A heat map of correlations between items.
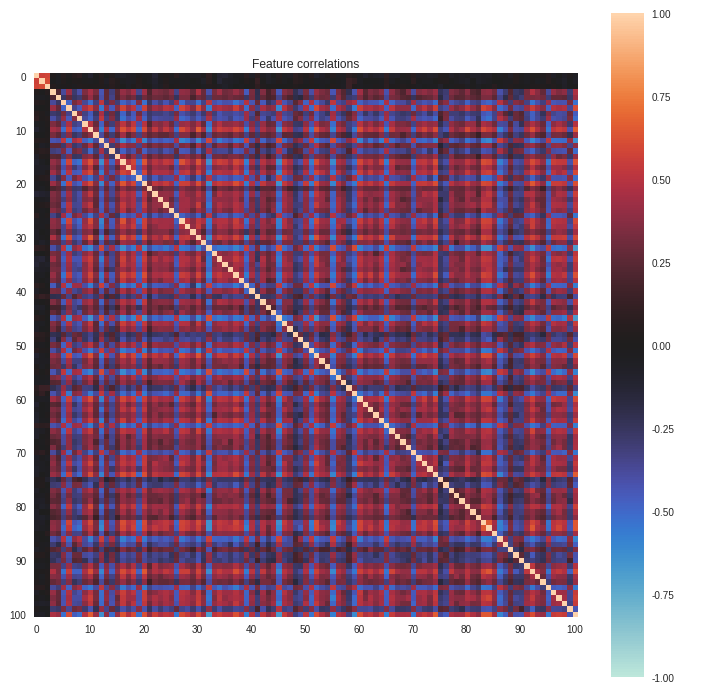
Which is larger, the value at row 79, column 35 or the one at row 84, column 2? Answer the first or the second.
the first
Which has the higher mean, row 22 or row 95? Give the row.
22
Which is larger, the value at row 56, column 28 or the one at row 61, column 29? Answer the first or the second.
the first
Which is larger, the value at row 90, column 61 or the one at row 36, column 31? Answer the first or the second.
the second
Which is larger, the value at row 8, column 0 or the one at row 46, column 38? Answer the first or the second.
the second
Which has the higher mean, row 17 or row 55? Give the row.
17
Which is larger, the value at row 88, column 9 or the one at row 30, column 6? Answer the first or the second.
the second
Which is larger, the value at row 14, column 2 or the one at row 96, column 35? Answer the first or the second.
the second
